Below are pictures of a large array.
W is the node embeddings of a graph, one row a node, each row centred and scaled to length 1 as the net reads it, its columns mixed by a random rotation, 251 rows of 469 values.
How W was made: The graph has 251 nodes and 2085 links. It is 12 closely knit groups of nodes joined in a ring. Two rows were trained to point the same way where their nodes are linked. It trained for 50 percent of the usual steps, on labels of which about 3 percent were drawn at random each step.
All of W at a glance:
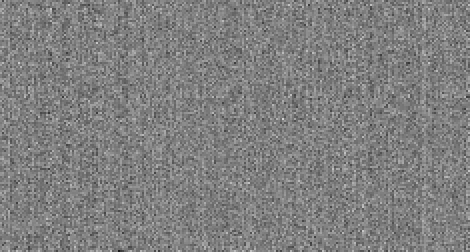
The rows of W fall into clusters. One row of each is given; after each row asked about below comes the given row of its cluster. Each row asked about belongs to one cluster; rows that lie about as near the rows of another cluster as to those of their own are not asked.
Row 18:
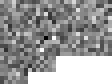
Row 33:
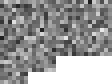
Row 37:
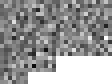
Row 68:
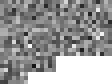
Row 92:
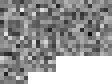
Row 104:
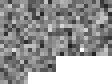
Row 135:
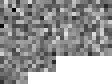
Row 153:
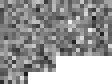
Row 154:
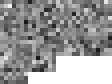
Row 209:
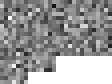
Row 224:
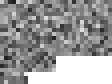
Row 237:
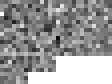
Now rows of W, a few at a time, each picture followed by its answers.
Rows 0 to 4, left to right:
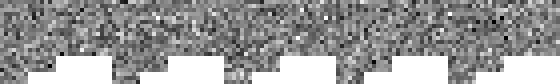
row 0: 104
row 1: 224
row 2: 18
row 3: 33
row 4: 237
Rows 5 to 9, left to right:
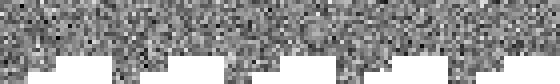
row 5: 237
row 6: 37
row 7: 154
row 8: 153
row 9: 153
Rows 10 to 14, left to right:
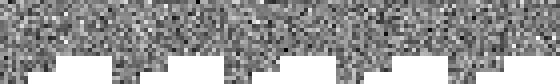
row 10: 224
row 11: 153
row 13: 209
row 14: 37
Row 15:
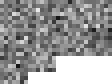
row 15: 209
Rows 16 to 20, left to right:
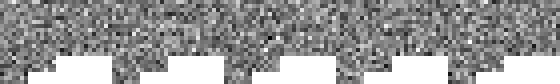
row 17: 104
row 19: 104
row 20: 153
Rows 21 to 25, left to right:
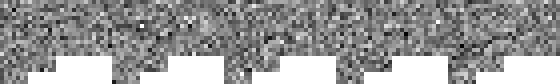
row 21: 135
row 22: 154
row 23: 18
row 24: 104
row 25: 18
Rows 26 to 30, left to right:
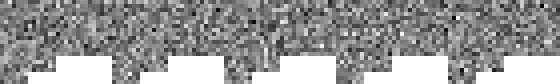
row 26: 154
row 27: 33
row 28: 237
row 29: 135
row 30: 209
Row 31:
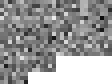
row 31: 224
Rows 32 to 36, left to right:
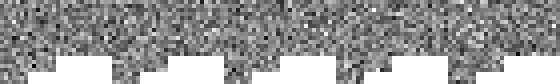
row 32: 37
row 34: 68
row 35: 209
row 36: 153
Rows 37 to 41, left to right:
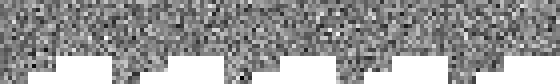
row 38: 33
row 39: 33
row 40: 237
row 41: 224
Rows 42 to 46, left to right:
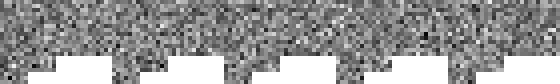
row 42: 37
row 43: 104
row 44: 33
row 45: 92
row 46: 33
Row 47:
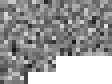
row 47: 153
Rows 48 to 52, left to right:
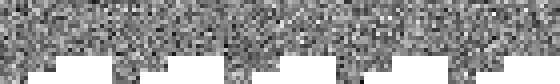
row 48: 209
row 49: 92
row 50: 18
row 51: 224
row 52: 18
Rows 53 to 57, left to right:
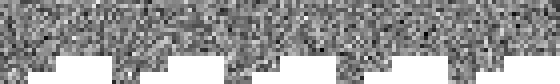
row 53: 18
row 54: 18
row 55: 154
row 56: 92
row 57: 237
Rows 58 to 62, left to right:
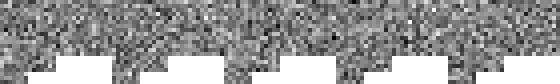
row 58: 154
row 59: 18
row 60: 154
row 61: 68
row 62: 153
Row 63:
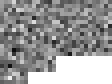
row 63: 153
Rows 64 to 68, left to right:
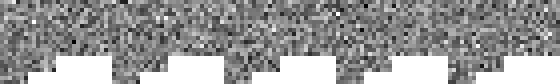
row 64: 153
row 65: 224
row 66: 104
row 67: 237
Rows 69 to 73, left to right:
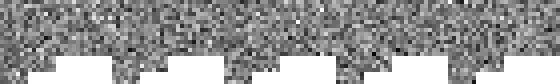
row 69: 18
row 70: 209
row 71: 68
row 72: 153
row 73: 224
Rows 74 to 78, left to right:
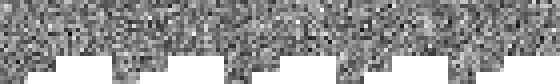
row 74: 104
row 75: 237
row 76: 68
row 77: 154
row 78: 33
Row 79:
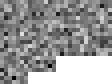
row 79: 104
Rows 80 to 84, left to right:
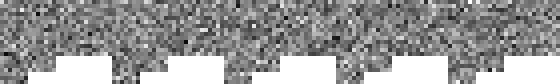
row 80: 92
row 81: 153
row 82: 154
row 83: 33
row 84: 135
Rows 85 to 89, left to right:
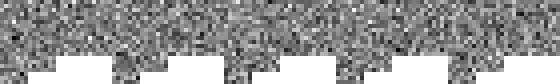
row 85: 37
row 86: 92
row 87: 153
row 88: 153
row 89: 92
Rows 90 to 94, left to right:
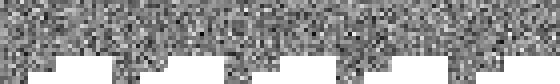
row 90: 209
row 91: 92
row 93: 18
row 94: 37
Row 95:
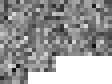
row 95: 209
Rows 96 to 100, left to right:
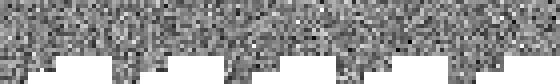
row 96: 209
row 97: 209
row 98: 68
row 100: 224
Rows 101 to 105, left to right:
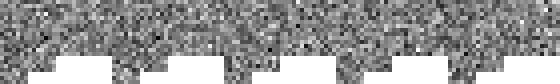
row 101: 18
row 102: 18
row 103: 37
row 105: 68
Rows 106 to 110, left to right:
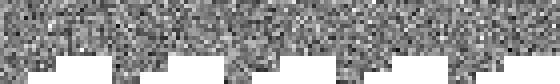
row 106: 104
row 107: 224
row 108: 154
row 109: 153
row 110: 153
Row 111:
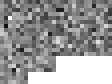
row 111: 209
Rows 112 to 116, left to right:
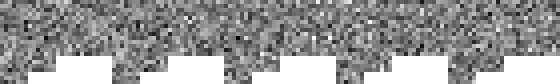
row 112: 154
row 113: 154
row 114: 37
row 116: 104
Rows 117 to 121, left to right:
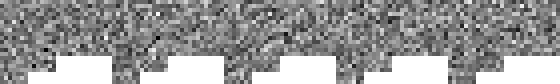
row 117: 37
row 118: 18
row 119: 18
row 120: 209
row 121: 224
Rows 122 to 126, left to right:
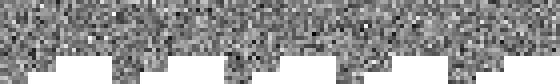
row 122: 37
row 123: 237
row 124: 92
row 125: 154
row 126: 153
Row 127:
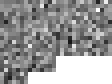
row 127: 68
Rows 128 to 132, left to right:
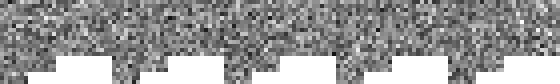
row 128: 224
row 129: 209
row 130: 18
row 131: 33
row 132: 68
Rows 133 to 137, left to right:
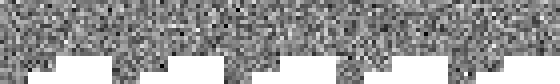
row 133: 224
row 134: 104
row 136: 92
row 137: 18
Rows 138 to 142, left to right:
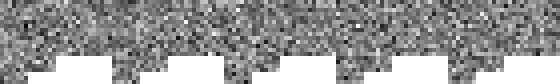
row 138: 154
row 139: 68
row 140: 33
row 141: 237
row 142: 237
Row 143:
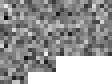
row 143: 104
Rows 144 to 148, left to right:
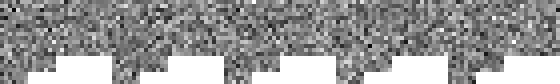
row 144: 135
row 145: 18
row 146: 135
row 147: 33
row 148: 224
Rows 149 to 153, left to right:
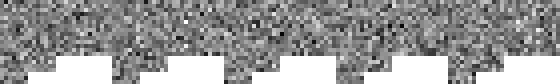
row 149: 92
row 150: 68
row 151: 154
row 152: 154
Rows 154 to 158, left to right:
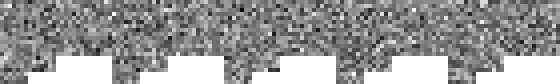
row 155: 237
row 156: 209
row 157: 18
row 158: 153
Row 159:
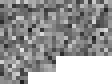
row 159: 33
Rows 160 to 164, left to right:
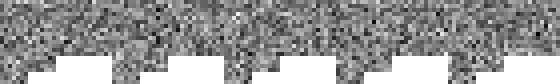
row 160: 33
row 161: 154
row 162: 209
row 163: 33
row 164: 92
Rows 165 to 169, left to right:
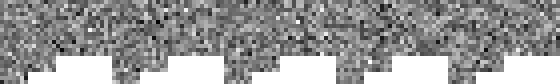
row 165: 153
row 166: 237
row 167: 68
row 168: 154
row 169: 154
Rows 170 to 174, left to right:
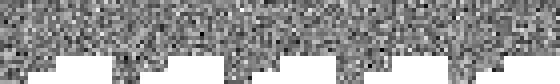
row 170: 68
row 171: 92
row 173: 37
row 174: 209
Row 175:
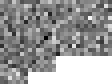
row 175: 18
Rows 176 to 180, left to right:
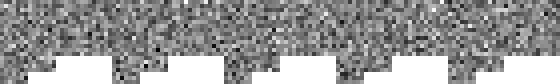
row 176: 92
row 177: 37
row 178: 135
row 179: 68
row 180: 237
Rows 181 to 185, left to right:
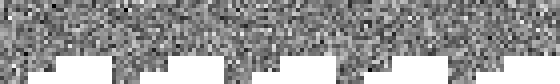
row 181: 209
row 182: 135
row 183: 135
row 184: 154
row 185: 68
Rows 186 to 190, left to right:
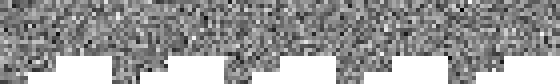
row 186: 154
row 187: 153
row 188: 92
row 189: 104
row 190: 135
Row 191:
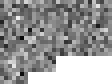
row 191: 33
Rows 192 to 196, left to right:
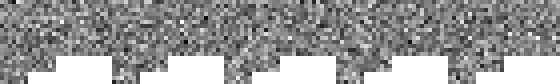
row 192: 224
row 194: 33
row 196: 37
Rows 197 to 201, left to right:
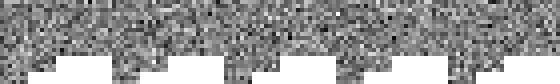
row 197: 33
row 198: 237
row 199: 224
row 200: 237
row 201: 153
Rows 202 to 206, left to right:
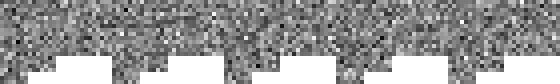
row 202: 68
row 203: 135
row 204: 37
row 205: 18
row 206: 37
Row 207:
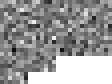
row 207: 153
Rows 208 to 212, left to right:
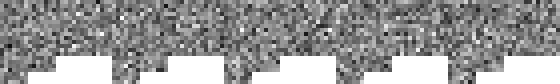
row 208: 68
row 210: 33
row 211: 104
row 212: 33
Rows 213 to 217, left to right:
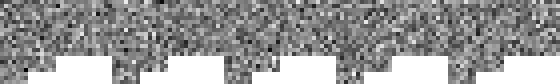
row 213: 237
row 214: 153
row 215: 37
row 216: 18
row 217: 33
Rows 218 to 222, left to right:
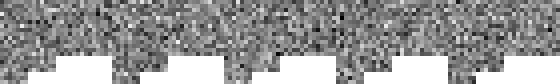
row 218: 237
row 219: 224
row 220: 209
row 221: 104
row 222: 224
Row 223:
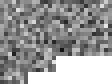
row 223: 153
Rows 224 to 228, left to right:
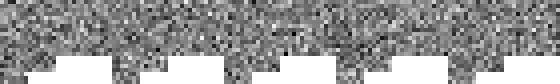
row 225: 37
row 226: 104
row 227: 18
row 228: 104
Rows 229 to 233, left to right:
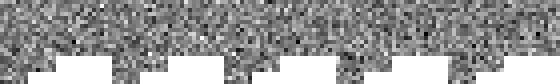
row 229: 153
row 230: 37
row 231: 153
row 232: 92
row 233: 92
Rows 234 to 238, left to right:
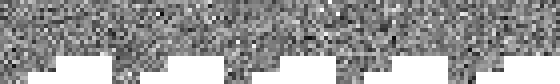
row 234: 135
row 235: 18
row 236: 68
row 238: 209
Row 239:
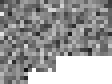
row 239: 237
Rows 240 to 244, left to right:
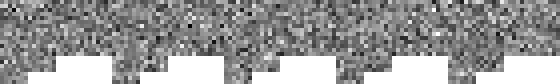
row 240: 135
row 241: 154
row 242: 209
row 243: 68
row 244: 224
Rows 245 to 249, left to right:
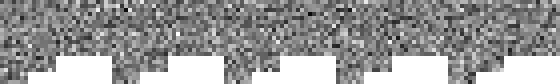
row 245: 68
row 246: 135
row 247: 135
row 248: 135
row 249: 33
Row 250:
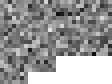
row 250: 104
